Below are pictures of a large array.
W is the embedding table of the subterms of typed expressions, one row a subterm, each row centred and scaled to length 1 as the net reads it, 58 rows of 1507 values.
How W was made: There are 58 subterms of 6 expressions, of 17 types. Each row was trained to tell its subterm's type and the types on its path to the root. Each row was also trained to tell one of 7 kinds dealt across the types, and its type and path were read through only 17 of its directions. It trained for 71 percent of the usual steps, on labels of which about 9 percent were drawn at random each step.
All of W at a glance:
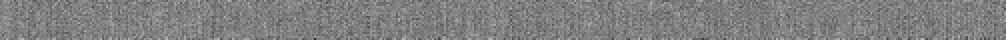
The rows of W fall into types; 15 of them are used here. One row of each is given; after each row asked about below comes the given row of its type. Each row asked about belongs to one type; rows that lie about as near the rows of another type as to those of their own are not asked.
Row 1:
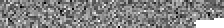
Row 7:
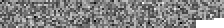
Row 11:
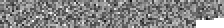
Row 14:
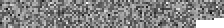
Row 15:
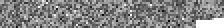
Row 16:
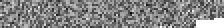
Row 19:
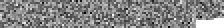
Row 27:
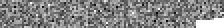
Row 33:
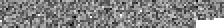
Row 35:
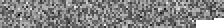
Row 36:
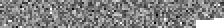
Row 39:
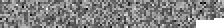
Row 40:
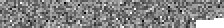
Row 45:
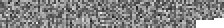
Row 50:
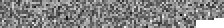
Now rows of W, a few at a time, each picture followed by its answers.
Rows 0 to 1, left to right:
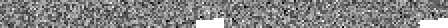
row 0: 50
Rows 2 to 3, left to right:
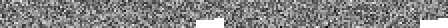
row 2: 1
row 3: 15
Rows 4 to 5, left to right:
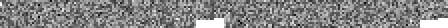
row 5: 7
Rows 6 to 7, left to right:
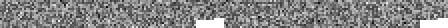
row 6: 35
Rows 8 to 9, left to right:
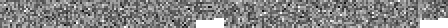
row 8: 40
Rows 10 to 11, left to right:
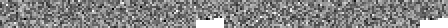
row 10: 36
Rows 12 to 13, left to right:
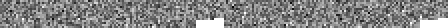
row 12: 39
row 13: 19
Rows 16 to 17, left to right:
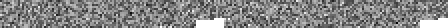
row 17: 16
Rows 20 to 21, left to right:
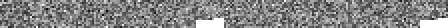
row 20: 50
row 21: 27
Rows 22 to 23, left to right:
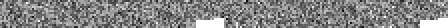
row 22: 19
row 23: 11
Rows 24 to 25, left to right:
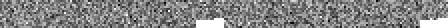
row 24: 39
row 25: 36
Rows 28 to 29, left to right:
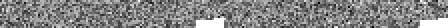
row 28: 50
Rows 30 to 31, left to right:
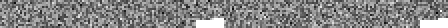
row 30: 19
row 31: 35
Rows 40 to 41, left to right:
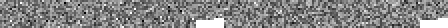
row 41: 36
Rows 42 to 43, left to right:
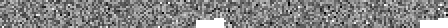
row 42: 16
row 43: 39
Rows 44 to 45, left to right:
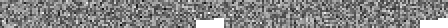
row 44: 36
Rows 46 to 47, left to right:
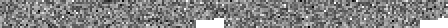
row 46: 35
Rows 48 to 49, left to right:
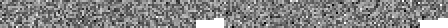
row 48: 11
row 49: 35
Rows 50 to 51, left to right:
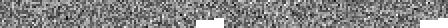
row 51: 45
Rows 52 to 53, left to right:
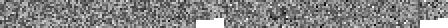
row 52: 15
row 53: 50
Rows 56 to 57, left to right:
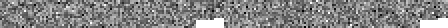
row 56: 16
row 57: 19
